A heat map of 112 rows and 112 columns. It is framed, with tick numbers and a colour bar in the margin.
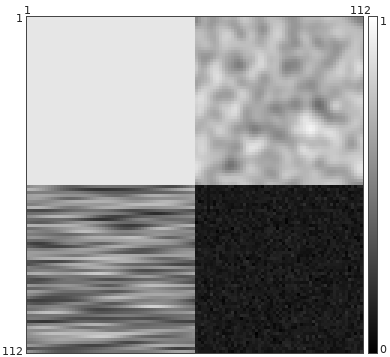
It is made of 2 by 2 panels. Panel 1,1: very high, flat. Panel 1,2: high, blotchy. Panel 2,1: middling, streaked across, strong in contrast. Panel 2,2: very low, fine-grained, faint in contrast.
